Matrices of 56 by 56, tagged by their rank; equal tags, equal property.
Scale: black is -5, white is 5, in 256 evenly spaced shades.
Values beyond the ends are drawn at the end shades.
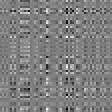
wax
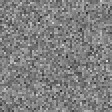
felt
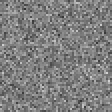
felt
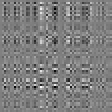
wax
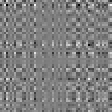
wax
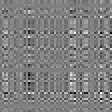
wax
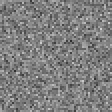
felt
